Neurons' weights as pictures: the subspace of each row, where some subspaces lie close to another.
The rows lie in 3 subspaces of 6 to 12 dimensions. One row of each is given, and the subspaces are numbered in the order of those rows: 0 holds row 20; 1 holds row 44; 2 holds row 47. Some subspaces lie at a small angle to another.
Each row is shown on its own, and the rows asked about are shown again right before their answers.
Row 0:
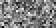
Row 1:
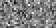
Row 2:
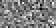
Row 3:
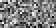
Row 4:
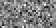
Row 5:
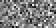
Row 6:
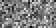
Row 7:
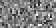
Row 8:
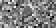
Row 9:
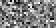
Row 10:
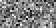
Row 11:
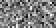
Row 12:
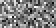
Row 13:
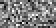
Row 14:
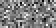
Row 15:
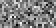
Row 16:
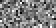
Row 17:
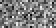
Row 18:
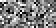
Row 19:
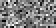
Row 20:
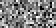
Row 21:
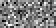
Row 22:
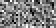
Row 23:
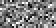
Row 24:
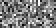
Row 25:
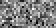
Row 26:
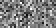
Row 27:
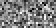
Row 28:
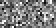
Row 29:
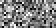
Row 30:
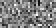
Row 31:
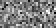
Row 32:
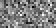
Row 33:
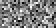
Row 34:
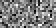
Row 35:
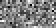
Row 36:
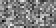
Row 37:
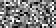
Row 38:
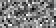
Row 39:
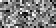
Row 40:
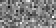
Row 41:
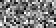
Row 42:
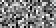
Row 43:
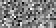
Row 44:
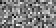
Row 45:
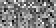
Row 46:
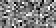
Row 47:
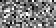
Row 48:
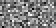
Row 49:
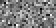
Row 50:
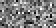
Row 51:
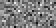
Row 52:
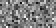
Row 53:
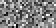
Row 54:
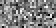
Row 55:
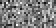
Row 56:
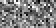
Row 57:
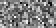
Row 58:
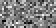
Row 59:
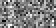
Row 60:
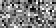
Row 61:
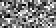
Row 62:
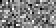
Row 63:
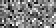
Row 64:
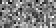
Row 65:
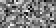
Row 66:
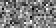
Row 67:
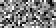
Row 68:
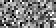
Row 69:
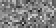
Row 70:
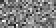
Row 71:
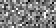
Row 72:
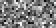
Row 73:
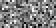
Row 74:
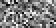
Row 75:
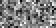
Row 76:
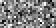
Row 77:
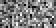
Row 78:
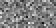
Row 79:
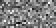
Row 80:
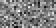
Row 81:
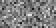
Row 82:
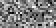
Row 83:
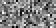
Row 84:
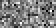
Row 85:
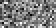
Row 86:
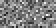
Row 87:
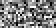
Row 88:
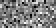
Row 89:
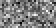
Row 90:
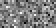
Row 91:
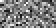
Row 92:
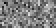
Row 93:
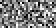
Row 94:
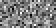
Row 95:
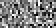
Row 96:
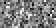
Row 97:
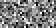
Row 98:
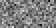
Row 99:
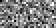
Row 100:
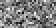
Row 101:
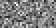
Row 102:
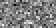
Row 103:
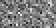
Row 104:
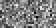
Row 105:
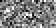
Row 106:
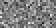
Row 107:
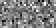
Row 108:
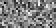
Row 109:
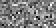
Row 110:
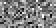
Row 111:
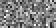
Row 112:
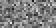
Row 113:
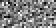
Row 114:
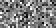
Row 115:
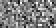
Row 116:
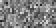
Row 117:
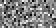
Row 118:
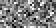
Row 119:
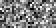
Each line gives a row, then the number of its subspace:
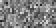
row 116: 0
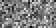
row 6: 0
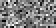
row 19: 2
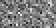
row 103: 1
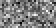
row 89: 0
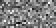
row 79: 1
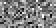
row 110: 1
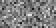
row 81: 1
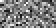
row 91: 2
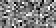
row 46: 2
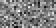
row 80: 1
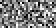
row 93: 0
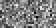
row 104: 0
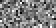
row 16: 1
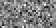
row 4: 2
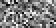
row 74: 1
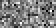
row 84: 0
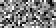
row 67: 2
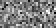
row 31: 1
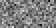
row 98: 2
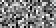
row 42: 0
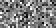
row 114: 0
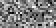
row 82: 1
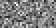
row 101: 2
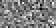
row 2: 1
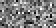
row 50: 0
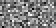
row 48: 1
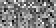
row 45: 2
